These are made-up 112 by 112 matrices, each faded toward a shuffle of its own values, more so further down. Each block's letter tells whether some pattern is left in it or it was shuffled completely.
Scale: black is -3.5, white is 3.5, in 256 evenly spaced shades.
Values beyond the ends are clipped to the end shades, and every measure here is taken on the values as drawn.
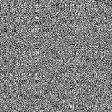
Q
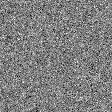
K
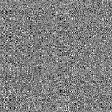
Q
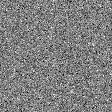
K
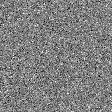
K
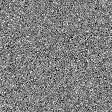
K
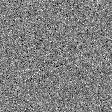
K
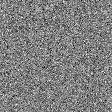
K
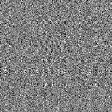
Q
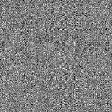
Q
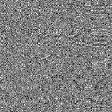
Q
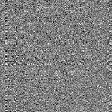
Q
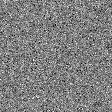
K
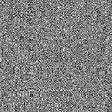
Q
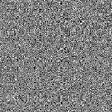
Q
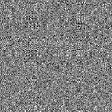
Q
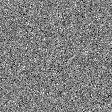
K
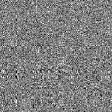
Q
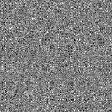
Q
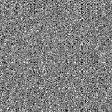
Q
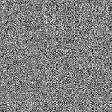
Q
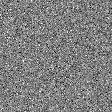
K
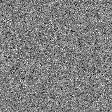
K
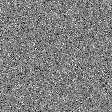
K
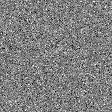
K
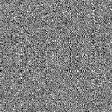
Q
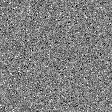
K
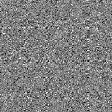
Q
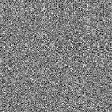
Q
